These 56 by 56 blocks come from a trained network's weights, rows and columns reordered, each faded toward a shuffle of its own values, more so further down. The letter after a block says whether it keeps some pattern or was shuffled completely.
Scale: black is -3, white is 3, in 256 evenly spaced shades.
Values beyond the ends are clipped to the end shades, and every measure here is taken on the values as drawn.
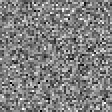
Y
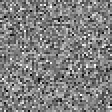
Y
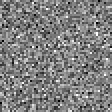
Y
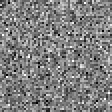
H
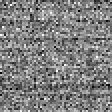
H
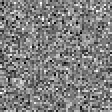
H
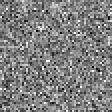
Y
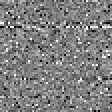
H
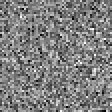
Y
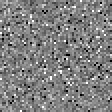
Y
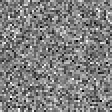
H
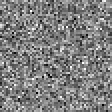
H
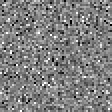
Y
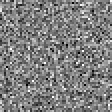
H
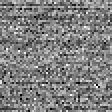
H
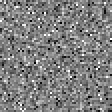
Y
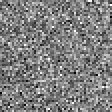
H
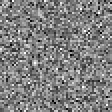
Y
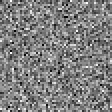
Y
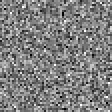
Y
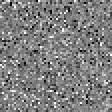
Y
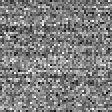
H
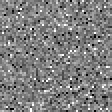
Y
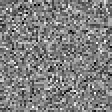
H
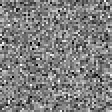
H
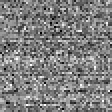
H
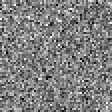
Y
